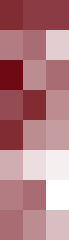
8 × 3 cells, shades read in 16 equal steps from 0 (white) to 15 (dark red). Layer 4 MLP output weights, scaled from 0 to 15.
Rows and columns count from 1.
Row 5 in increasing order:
6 7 13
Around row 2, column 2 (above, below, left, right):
12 7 8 3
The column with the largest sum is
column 1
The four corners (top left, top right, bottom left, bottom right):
13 12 9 4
